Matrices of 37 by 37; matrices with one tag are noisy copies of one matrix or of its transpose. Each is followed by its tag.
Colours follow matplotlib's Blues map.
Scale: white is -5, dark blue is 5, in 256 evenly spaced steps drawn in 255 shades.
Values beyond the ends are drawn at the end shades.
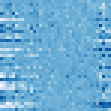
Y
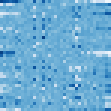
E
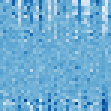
Y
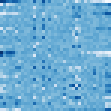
E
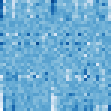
E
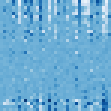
Y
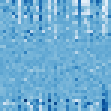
Y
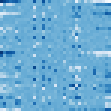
E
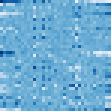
E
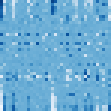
E
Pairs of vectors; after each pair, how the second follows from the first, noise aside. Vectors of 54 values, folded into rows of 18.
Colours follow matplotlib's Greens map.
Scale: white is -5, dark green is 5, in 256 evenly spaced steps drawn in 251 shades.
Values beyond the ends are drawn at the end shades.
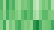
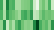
scaled up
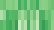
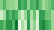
scaled up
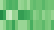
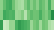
wrapped around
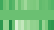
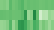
wrapped around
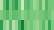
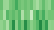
shuffled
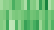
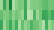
wrapped around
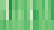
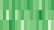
shuffled
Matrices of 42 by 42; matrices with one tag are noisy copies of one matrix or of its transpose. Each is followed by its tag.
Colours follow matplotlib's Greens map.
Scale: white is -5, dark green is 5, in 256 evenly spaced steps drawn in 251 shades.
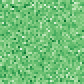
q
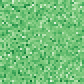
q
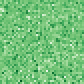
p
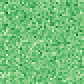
q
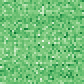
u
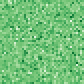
p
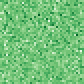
q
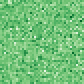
p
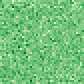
q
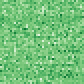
u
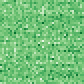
u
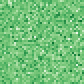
p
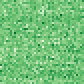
u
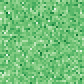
q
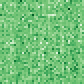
u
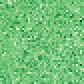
p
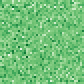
q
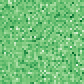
p
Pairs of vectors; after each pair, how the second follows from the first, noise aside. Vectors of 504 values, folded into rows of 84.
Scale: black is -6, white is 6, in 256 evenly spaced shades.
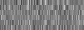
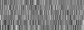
wrapped around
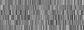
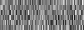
scaled up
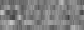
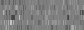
partly zeroed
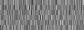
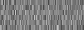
wrapped around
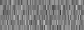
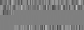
partly zeroed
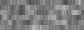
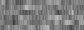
wrapped around
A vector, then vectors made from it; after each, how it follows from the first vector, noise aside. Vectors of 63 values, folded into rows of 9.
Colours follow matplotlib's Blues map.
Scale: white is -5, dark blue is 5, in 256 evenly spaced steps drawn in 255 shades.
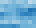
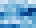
scaled up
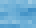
shrunk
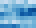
scaled up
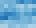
reversed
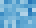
sign-scrambled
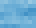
shrunk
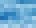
reversed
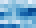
scaled up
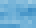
shrunk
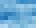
reversed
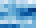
scaled up
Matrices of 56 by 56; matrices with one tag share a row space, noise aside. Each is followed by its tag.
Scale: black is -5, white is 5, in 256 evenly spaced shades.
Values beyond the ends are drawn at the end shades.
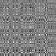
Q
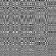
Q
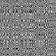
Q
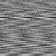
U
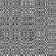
Q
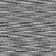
U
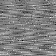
U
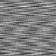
U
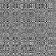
Q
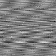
U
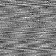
U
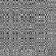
Q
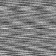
U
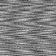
U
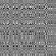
Q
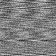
U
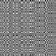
Q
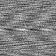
U
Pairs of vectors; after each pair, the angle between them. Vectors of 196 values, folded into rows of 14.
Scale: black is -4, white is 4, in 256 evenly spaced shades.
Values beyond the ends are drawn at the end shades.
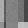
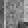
nearly opposite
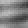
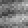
nearly opposite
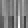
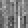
nearly parallel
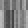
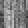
nearly opposite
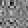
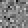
partly aligned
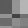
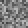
orthogonal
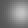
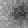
nearly opposite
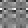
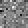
partly aligned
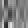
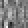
nearly opposite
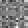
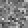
partly aligned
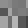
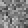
partly aligned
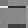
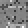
partly opposed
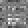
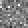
partly aligned
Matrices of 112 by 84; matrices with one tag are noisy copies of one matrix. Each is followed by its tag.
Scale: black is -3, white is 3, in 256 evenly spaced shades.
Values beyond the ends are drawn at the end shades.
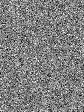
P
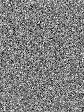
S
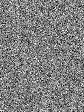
P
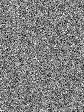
P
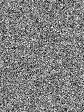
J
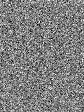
S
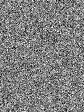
J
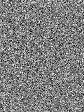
S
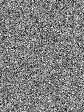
J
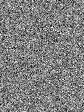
J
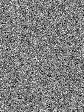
P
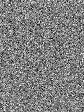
S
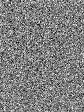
S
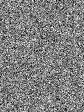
J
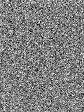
S
